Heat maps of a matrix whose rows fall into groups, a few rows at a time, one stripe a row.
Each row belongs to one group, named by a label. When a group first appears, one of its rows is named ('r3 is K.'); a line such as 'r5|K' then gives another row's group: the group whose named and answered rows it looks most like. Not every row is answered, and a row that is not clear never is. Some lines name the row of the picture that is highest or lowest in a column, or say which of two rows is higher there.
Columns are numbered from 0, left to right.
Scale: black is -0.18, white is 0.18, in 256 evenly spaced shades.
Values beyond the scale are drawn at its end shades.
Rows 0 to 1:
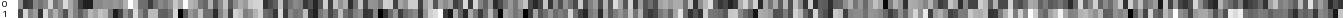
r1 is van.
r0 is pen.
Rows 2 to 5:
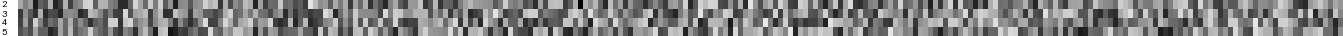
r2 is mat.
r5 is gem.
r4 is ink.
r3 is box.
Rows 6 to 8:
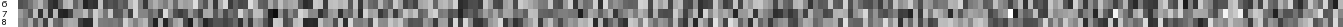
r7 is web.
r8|box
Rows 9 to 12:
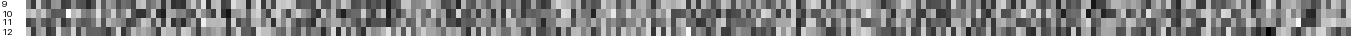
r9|mat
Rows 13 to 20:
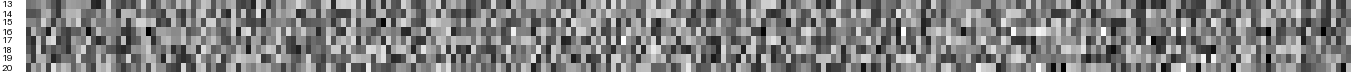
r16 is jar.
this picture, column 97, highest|16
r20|van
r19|gem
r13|ink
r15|ink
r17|ink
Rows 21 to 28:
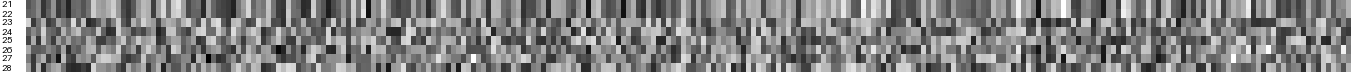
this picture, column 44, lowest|23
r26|web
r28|mat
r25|ink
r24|gem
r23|pen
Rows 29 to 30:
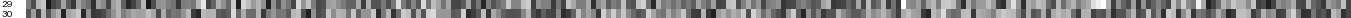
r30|ink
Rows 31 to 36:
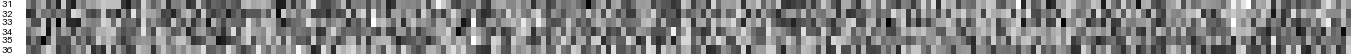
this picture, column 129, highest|34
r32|box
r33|web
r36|ink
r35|jar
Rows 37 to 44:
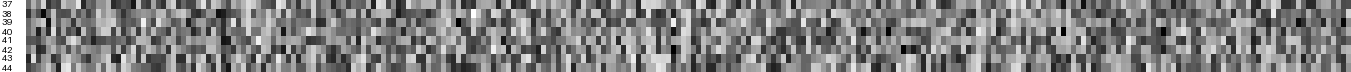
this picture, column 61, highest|39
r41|ink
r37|gem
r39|van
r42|web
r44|gem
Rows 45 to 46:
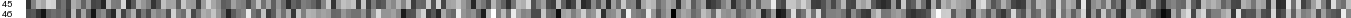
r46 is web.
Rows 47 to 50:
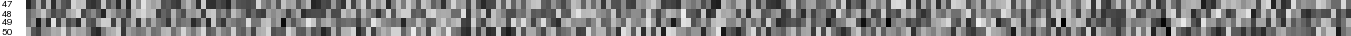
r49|web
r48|ink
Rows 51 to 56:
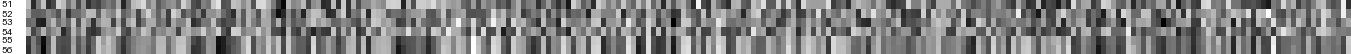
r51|pen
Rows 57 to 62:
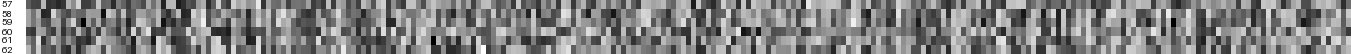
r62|mat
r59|mat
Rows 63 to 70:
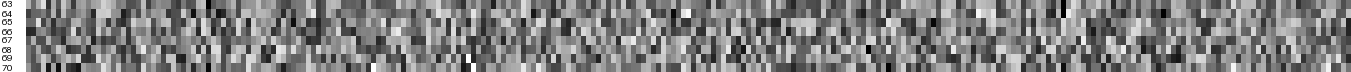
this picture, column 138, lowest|63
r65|box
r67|ink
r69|gem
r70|web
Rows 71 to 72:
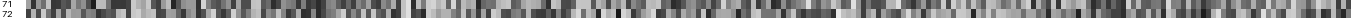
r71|box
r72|ink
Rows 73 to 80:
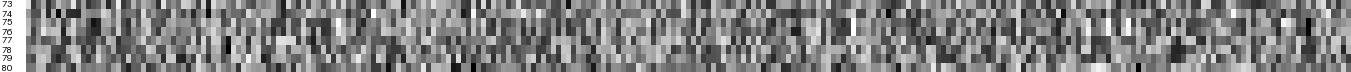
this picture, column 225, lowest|73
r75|pen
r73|pen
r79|gem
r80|van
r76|pen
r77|mat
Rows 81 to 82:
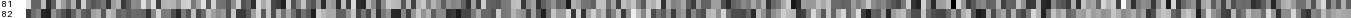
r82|mat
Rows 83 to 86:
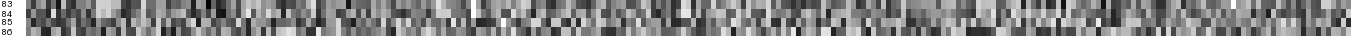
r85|box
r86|mat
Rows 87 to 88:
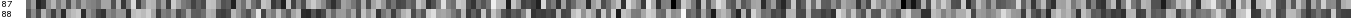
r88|ink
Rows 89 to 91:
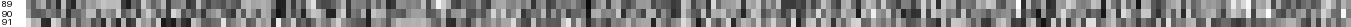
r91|mat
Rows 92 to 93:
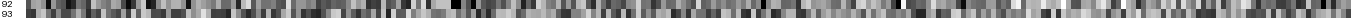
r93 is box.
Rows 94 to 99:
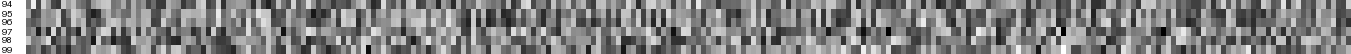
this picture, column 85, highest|98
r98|box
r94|gem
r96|pen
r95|pen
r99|jar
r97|web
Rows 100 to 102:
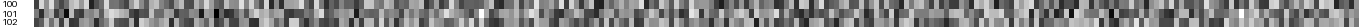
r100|gem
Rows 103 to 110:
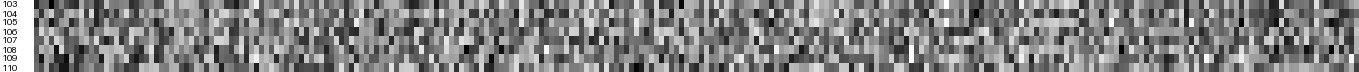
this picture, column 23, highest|108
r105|jar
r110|box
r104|pen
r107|ink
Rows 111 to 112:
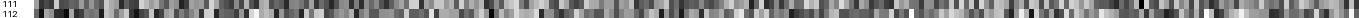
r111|box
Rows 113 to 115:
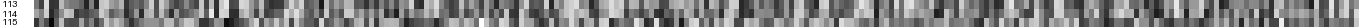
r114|mat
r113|mat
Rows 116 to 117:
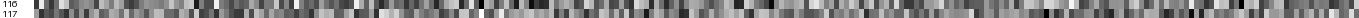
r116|jar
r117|web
